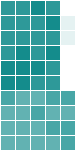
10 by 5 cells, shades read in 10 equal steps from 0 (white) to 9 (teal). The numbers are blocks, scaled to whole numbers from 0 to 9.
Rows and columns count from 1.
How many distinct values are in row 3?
2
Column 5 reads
0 1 1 0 0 0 7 6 7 7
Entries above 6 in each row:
4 4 4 4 4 4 3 1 2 1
